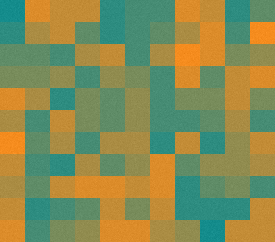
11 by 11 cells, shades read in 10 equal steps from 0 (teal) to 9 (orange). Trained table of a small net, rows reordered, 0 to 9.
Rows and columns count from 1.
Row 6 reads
6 2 7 4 3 5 2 2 3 6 2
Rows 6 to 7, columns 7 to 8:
2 2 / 1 7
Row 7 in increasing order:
1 1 2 3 5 6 6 6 7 7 9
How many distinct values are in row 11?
7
